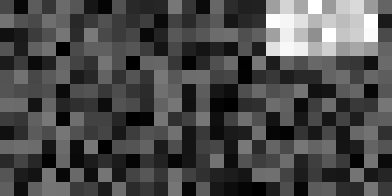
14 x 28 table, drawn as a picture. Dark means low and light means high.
In the top right lies a patch that is higher than the rest. Most values sit low, with a long tail of high ones. Overall the values sit about 30% of the way up the scale. No row or column stands out. Neither half mirrors the other. The top right is the ninth with the highest average.
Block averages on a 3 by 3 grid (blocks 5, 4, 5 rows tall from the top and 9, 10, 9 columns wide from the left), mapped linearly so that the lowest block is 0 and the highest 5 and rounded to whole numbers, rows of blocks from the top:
1 0 5 / 1 0 1 / 0 0 0
